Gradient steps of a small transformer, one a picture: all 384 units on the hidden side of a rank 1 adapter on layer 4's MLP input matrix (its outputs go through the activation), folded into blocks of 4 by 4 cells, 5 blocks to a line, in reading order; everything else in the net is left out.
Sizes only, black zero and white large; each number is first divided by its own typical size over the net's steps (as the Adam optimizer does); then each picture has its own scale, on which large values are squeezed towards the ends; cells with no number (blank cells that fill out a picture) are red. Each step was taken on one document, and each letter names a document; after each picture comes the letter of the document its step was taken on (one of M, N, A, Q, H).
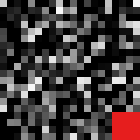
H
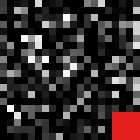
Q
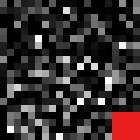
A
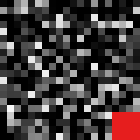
Q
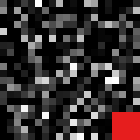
Q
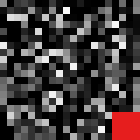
H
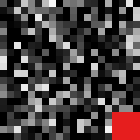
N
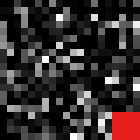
A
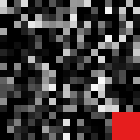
N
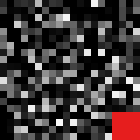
Q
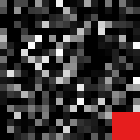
Q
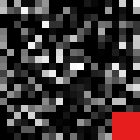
A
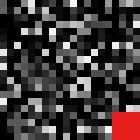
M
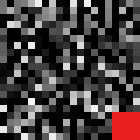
N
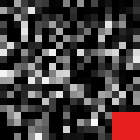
H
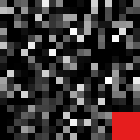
Q
